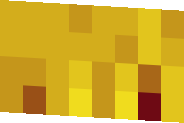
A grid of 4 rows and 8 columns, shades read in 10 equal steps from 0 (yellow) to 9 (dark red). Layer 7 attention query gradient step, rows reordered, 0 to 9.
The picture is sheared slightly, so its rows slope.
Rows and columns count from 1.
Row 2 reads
2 2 2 2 2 3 1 2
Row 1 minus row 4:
-1 -4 0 3 -1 2 -8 2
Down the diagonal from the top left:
2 2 2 0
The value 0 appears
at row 4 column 4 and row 4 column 6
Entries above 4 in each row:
0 0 1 2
